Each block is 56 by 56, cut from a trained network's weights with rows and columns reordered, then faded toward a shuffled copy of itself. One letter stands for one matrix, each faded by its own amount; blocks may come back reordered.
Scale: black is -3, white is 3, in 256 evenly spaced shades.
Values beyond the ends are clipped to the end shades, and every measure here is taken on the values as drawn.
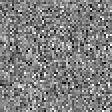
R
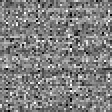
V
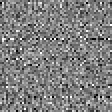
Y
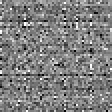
V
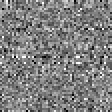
Y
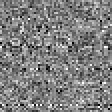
Y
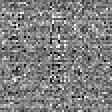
V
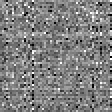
V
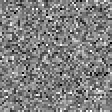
R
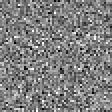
R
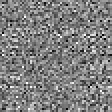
Y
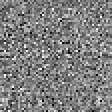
Y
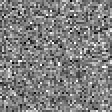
R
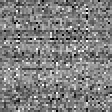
V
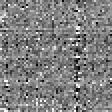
V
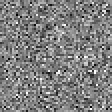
Y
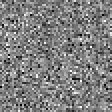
R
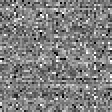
V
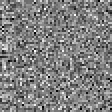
R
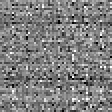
V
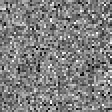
R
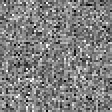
R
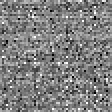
V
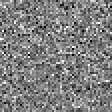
R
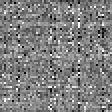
V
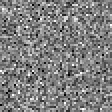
R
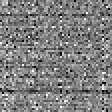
V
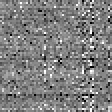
V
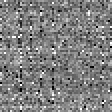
V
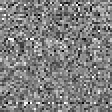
Y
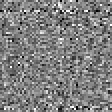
Y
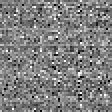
V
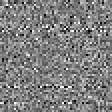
Y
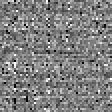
V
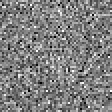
R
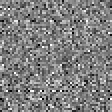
Y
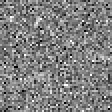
R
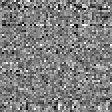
Y
